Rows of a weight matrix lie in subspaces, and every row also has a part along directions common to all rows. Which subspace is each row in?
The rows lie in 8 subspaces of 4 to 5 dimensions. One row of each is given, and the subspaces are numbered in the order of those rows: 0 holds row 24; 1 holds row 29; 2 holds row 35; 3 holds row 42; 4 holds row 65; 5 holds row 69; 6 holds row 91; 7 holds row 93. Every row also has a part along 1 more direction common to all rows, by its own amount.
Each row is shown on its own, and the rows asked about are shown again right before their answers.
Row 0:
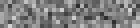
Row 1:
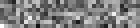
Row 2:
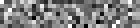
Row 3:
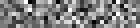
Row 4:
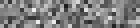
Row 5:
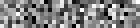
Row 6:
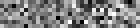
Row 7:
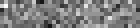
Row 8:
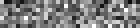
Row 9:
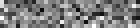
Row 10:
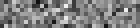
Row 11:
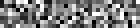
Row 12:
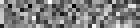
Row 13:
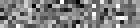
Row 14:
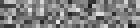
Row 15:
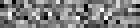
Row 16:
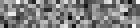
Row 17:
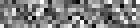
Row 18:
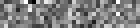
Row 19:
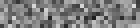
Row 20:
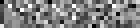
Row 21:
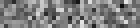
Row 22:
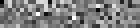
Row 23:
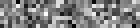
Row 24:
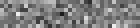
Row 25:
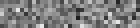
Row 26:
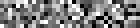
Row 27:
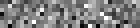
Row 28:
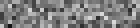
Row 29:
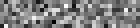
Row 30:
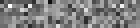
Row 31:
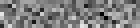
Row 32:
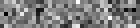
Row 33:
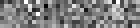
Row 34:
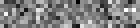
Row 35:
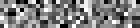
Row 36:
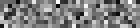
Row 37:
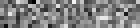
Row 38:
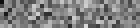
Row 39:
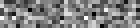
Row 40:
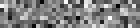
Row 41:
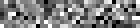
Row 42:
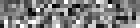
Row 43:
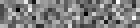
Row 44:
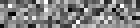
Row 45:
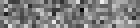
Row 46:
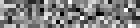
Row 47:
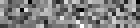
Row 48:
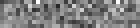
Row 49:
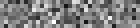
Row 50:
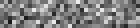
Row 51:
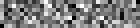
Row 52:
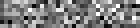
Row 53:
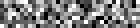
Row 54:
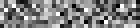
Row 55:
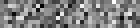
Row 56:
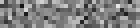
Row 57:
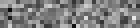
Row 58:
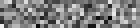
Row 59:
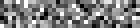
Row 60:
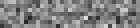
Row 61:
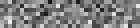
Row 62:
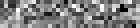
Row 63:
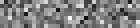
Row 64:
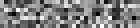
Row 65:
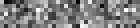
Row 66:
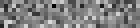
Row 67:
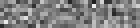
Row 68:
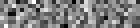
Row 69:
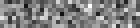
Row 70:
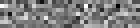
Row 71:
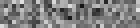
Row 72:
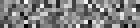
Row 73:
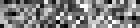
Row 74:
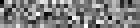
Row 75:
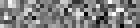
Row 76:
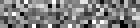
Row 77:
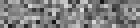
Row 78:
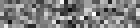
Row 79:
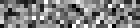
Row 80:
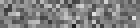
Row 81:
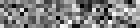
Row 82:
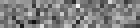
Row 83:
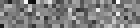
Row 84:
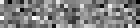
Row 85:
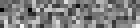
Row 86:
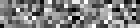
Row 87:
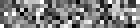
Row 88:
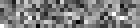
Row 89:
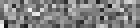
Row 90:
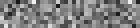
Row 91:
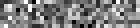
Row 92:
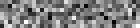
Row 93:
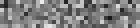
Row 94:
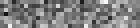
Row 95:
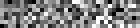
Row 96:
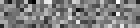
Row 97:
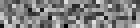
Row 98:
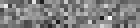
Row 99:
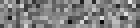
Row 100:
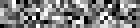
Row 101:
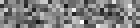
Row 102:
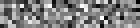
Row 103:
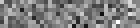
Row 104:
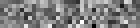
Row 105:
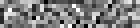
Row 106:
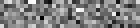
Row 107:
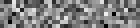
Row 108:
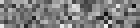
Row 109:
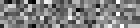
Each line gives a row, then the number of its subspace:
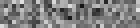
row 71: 7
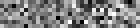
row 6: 4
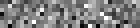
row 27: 3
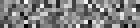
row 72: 1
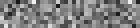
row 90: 2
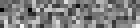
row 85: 3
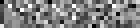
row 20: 0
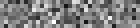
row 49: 1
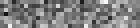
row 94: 1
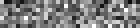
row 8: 4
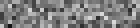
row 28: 3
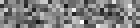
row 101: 4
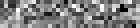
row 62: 2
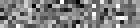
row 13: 5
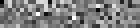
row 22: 0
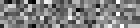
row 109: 6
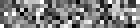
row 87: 4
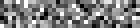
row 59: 5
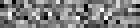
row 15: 7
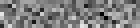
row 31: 3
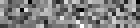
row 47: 6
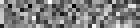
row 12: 0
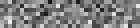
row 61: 1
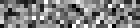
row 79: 0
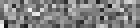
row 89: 3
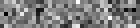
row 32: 4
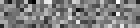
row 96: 6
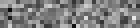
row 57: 7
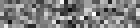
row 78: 5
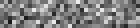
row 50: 1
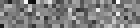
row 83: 6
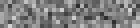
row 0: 3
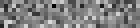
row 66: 3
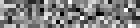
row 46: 5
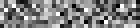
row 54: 2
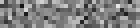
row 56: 7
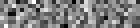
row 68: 2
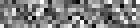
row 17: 4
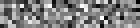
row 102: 7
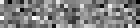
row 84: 4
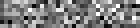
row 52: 1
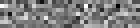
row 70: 7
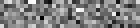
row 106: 6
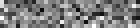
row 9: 5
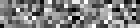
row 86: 4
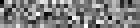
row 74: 0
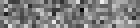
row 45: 1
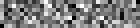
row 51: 7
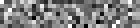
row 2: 0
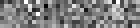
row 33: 6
